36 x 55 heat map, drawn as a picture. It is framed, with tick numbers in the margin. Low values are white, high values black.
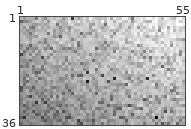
Stripes: none. Ninth with the highest average: bottom left. Mirror symmetry: none. Slope: up to the bottom left. Ninth with the lowest average: top right.
